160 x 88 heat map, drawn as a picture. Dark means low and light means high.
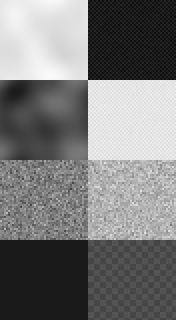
The table splits into 4 rows of 2 panels. Panel 1,1: very high, smooth, faint in contrast. Panel 1,2: very low, checkered, faint in contrast. Panel 2,1: low, smooth. Panel 2,2: very high, checkered, faint in contrast. Panel 3,1: middling, fine-grained. Panel 3,2: high, fine-grained. Panel 4,1: very low, flat. Panel 4,2: low, checkered, faint in contrast.
